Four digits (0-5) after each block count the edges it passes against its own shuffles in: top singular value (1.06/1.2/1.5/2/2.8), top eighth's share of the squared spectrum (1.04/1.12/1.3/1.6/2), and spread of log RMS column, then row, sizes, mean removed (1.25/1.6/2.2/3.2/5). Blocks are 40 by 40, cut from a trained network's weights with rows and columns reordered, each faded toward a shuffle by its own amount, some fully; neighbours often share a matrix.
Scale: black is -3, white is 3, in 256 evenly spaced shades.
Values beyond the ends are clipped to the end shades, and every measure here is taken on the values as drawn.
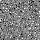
0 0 0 0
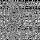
4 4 3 2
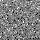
0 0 0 0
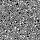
0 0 0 0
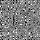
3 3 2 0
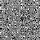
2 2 2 0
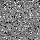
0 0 0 0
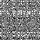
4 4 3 2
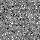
1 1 0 0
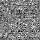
2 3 2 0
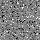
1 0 0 0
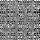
4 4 3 2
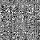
2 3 1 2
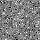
0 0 0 0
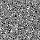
1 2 0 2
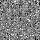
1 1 0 1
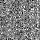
1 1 0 0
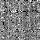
2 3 0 2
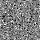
0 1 0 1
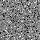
1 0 0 0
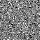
0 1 0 0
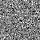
0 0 0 0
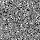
0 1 0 0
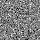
0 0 0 0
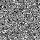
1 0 0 0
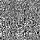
2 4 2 2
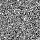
2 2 0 0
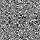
3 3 1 0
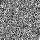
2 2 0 0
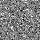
1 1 0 0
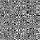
3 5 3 3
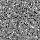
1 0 0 0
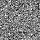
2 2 0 0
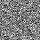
2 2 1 0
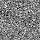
1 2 0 0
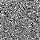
2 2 0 1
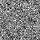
2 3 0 1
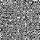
2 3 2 1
